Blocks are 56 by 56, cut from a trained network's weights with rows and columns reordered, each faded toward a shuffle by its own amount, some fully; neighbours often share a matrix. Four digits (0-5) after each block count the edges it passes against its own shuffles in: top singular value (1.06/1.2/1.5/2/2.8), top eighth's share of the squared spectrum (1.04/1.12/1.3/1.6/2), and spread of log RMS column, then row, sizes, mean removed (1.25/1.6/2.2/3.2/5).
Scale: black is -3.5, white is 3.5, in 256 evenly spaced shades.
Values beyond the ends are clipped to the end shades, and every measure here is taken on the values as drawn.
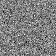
0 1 0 0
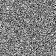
0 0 0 0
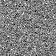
0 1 0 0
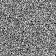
0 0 0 0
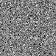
2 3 1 0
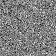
0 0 0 0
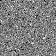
0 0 0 0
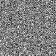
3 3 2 0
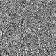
2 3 1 1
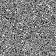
1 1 0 0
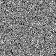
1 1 0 0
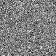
2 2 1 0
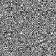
3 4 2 1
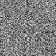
3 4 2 1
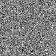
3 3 1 1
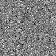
2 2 0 0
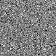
1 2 0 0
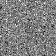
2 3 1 1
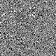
2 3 1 1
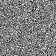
1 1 0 0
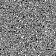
1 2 0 0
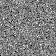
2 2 0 0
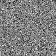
2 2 0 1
